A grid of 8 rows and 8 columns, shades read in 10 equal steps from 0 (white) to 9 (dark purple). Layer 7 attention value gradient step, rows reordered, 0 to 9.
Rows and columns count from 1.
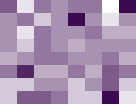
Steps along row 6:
up down same up down up down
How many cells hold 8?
1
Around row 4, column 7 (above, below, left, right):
3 5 4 4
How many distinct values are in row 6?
4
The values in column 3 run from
2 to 6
